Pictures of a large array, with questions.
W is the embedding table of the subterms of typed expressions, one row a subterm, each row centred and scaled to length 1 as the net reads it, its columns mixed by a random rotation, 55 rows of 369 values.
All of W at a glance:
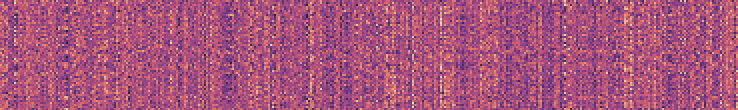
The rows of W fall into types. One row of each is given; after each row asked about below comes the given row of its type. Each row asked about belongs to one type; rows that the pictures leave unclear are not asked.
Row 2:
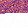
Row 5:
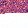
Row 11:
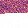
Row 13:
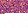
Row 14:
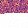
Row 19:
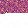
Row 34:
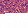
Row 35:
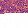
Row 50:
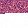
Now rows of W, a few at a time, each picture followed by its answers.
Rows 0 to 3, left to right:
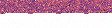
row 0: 19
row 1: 13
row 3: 35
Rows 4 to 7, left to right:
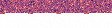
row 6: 14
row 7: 34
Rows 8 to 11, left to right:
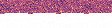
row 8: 13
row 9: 50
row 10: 35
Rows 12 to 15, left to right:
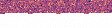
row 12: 50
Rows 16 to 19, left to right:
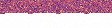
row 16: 50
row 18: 35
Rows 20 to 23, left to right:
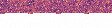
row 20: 13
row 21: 5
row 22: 13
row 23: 34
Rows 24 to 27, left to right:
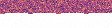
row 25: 19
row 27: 35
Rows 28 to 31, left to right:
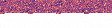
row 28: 35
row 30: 5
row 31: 13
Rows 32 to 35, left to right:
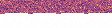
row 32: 11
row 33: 50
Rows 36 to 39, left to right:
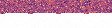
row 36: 19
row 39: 5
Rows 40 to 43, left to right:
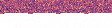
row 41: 13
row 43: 14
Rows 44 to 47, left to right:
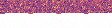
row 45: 14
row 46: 14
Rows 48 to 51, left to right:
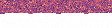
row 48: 50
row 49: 14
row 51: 35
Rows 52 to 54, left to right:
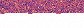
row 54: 2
